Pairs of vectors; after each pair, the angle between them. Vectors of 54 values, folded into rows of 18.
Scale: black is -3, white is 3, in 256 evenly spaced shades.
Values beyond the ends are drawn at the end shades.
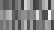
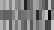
nearly opposite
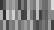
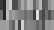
partly aligned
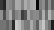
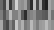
partly aligned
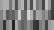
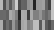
partly opposed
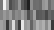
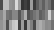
partly aligned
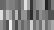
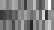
partly opposed
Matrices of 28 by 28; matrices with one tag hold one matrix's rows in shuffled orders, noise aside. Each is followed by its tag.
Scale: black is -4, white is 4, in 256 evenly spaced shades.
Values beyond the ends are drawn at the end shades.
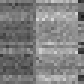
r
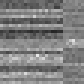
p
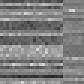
p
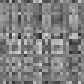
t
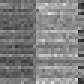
r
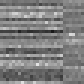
p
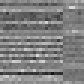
p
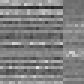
p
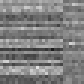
p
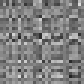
t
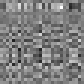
t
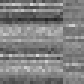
p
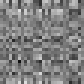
t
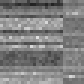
p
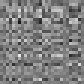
t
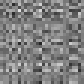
t
